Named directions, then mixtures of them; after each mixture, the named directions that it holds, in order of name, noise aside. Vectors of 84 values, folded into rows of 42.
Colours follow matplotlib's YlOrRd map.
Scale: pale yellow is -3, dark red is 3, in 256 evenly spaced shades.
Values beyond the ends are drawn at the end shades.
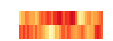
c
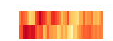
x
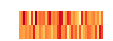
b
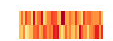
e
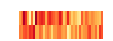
b, x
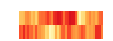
c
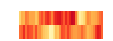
c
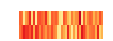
b, x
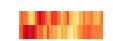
x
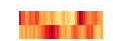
c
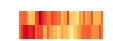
x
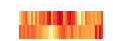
b, c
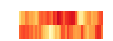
c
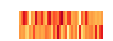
b, e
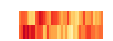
x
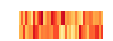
e, x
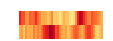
c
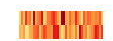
e
